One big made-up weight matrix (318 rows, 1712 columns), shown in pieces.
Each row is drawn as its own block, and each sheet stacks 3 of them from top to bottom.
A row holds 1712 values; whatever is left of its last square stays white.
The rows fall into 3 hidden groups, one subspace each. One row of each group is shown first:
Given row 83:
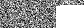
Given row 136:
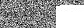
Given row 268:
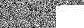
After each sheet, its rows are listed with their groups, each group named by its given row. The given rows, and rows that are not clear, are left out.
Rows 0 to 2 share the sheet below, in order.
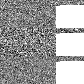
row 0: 268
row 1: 136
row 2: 83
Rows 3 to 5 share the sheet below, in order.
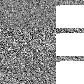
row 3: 83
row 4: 136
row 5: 136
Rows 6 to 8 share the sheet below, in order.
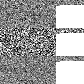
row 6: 83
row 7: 83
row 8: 136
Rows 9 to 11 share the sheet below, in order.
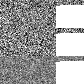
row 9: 83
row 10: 83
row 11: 136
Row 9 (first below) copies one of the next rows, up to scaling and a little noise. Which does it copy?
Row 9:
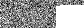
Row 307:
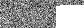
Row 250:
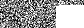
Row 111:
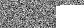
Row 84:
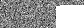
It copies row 307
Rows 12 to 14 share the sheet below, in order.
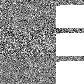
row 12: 268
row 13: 136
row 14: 268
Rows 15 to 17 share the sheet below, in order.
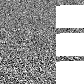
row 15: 83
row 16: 83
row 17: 136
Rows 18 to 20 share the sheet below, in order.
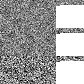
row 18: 83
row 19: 83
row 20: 136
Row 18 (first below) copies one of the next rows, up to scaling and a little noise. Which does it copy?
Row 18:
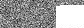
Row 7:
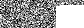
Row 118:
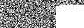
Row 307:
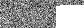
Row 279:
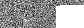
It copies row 7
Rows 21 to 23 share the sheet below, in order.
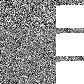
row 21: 136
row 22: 83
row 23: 268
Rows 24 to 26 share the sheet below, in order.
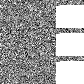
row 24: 268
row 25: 268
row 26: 268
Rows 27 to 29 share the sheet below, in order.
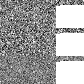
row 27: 83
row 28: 83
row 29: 83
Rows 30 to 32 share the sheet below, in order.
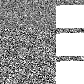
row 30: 136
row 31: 268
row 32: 268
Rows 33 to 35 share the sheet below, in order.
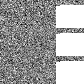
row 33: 136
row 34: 83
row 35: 136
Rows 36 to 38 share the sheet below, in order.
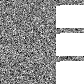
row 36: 136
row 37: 136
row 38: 83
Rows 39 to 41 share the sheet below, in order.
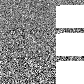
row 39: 83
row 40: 83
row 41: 268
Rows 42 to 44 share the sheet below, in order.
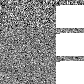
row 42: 83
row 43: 136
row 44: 136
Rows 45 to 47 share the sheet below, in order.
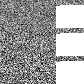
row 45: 136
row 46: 83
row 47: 136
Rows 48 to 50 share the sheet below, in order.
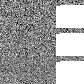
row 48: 136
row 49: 268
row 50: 136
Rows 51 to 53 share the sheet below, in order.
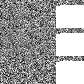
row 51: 268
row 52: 268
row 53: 83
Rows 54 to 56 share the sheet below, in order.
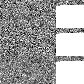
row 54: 268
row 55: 268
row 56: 83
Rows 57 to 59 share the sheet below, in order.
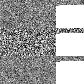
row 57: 268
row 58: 83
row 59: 136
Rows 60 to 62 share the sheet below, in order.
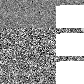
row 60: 136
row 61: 268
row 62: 268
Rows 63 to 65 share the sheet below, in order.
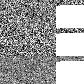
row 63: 83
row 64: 136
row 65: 136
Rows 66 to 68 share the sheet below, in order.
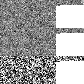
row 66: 268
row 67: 268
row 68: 136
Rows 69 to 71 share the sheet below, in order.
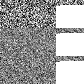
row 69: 83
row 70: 136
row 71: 136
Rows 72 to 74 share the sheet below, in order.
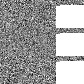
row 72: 268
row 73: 83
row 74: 268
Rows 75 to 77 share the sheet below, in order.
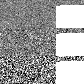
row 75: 268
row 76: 268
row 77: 83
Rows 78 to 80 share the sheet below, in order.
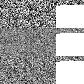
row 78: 268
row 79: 136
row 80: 136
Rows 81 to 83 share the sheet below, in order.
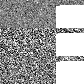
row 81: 83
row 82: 136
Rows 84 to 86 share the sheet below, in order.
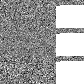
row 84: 83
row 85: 268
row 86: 83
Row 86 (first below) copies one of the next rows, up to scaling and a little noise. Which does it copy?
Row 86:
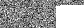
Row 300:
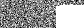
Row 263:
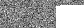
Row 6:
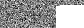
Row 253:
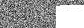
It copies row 263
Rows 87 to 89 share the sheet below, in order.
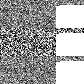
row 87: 268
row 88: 83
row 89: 136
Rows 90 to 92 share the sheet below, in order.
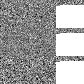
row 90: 83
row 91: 268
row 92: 136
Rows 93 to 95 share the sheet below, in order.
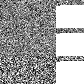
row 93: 268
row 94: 136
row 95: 83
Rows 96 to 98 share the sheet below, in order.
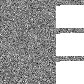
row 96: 268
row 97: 268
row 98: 268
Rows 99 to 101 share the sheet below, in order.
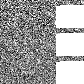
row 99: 268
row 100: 136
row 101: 83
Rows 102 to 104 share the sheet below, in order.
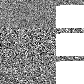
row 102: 268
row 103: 268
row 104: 136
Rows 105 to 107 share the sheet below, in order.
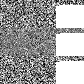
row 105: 83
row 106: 268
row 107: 136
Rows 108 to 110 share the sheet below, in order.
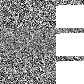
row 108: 268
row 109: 136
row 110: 136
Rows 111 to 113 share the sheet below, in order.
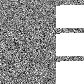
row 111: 83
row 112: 136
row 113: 83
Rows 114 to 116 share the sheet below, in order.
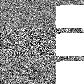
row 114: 268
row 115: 268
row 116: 83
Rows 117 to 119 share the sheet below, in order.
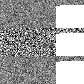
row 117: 136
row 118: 83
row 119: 83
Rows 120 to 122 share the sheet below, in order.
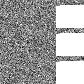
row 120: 136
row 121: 83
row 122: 268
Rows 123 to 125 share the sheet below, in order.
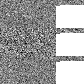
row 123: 83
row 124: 136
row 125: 268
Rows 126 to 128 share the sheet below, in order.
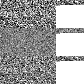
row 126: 136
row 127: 83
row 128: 136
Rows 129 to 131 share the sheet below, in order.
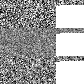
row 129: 83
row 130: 136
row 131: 136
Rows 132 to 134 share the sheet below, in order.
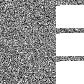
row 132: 136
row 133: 136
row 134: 268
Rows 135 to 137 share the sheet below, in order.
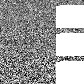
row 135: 268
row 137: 83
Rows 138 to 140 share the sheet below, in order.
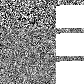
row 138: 83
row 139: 268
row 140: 83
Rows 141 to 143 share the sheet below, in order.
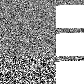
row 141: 83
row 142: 268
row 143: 136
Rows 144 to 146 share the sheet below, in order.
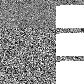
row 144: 268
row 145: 268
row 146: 136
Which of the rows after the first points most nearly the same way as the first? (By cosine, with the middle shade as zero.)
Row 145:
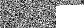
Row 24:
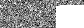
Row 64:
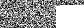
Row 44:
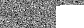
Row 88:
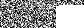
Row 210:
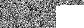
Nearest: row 24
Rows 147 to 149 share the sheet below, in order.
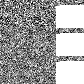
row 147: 136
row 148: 83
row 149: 268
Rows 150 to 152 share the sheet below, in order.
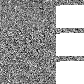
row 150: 83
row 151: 136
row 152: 268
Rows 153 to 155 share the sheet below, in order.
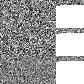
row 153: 268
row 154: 268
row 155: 83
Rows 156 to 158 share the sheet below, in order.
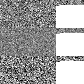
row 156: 268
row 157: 83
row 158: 136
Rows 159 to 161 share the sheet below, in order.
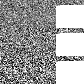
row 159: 136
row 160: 83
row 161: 136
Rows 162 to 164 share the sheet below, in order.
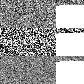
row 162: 83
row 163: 136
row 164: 136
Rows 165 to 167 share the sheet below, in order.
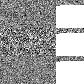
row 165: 136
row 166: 268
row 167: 83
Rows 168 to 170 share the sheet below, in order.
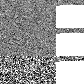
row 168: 83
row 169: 83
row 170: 136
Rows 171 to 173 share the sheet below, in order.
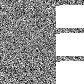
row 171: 83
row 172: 136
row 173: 136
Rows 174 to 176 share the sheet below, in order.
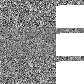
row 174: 268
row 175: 83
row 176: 268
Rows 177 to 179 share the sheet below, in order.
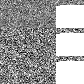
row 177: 268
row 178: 136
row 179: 268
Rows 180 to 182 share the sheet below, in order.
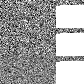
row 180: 268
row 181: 268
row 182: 83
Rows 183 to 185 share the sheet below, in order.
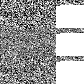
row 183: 136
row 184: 268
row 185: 136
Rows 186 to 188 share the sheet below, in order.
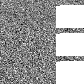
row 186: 136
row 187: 83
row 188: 136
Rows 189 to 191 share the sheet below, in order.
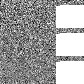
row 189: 83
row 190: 268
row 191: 268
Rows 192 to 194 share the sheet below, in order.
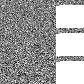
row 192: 83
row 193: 136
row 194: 83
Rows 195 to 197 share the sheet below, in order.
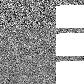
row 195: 136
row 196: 268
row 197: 268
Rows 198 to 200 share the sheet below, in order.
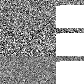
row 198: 268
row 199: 136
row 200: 268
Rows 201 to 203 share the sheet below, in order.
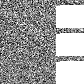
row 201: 136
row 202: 83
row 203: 268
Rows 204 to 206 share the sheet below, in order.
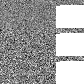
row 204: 268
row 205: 136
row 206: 268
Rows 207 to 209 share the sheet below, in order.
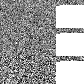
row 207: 83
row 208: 268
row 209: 268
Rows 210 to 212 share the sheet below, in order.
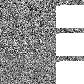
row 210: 268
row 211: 136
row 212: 83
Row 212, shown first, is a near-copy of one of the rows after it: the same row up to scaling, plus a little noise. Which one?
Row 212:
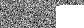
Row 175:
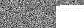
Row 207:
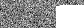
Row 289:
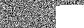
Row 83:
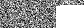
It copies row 207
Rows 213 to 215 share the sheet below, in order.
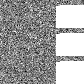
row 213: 268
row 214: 268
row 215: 136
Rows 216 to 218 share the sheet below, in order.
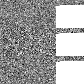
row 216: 136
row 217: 268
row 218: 83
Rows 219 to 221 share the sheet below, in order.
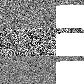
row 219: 83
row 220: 268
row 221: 268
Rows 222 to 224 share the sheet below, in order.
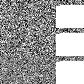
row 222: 268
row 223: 83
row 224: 83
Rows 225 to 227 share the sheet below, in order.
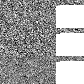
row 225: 136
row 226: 136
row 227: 268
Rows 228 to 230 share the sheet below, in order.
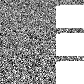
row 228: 83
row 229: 268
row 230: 136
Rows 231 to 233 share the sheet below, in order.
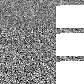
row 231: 83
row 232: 136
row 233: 136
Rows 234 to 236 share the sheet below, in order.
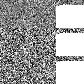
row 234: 83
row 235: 83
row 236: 136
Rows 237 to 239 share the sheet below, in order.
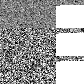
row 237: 136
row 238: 268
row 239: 136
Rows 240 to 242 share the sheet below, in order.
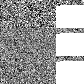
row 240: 268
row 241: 136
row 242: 83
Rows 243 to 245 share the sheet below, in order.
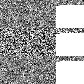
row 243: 268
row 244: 136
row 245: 83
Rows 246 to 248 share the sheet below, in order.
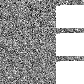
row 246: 268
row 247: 136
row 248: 136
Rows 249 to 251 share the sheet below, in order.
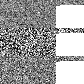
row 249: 136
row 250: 83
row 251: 83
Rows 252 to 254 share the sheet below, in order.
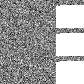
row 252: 268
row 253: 83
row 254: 268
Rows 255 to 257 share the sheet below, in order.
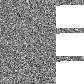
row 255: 83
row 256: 136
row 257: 268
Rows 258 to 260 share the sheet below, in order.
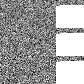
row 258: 83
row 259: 268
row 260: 268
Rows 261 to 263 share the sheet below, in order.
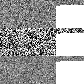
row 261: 268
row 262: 268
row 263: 83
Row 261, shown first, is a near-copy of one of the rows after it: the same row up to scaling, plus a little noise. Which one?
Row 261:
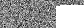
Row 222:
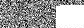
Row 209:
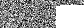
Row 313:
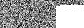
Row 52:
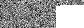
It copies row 313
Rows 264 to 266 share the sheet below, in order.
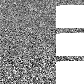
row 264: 268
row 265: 268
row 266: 136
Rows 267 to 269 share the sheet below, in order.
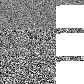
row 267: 136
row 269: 268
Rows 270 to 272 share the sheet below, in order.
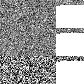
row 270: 83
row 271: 268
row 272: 268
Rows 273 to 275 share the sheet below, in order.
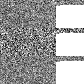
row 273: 83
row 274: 83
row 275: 83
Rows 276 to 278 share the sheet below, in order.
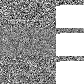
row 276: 83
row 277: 268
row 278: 268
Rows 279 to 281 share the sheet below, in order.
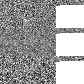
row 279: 83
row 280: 136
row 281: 136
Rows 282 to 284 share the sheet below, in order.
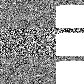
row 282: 268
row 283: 83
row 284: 83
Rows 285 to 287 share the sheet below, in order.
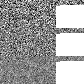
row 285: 268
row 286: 83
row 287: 268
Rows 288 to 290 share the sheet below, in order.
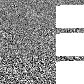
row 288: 83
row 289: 83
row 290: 136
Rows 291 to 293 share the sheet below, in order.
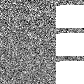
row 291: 268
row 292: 268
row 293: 83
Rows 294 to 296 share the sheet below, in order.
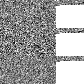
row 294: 136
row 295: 136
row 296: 83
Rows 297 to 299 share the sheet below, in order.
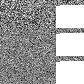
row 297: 83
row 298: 268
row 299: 136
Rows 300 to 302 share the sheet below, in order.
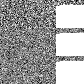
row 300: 83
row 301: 268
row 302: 83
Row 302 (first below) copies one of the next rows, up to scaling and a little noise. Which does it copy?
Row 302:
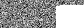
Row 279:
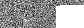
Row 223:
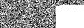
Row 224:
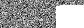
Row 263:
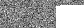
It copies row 224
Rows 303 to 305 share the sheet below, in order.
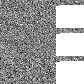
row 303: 136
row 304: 136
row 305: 136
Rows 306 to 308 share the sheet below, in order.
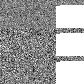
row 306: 136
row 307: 83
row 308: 83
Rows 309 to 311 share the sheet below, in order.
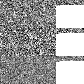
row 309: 136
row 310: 268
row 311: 83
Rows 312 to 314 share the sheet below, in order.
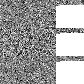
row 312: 268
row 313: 268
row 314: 136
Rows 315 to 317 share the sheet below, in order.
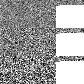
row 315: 268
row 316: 268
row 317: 136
